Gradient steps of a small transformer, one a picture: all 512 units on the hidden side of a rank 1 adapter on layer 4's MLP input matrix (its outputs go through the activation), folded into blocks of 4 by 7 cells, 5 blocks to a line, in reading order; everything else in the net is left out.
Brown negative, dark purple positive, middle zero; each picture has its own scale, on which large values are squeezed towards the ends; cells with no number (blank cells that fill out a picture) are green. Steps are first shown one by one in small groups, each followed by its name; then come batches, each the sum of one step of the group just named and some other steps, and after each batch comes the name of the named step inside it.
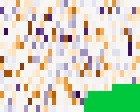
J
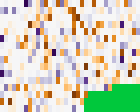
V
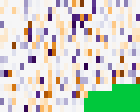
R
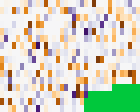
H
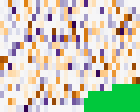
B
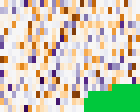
V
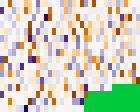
B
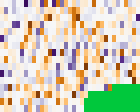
V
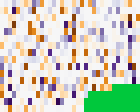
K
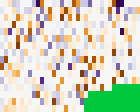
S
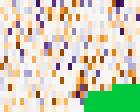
S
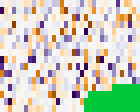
K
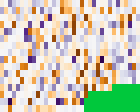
K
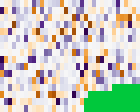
K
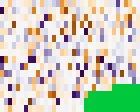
K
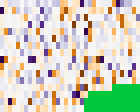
S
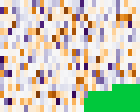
K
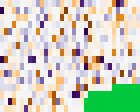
S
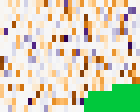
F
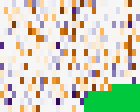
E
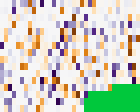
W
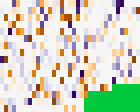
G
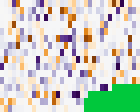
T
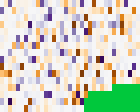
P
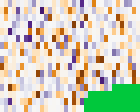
P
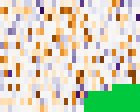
T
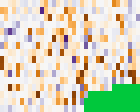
F
